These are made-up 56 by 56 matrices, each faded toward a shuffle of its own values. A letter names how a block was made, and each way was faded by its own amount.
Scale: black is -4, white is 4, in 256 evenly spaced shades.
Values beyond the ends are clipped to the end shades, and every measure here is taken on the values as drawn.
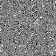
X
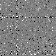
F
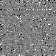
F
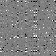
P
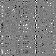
P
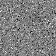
X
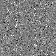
X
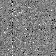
X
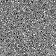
X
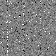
X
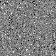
X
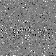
F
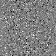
X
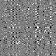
P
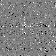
F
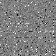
F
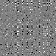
P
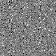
X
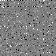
F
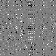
P
